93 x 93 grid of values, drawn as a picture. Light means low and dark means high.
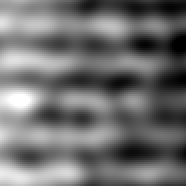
Neither half mirrors the other. There is an overall slope up to the right. Horizontal stripes repeat 5 times down the table. The ninth with the highest average is the top right.
